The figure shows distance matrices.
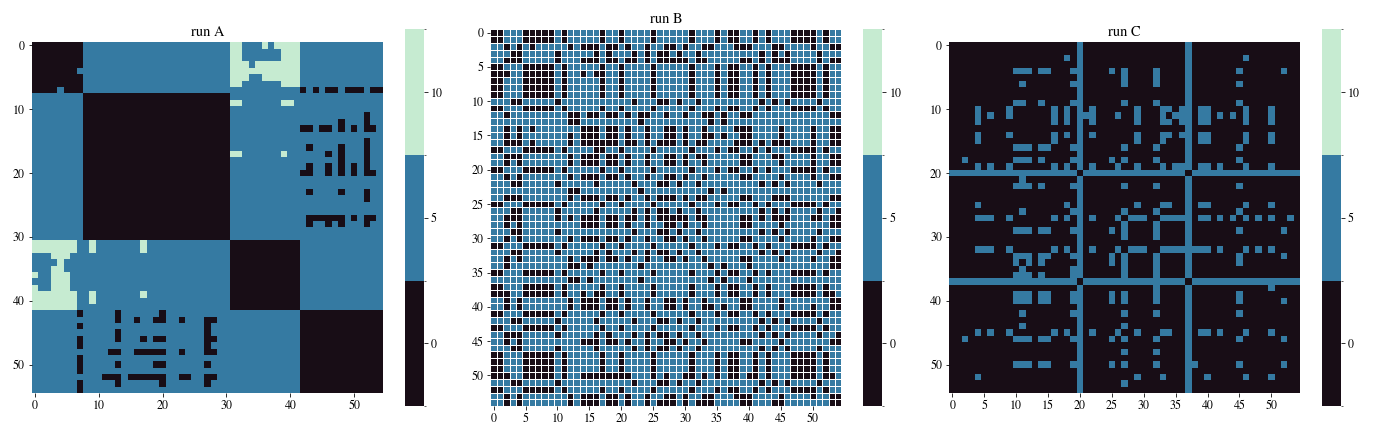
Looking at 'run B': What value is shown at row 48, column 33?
5
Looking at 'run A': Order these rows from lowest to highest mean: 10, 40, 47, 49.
10, 47, 49, 40
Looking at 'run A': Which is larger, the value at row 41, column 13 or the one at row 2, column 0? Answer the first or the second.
the first
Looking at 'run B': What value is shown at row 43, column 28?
5
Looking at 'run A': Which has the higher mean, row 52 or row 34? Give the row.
34
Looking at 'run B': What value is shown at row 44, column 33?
5
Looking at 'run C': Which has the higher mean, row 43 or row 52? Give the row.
52
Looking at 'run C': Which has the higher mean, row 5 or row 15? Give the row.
15
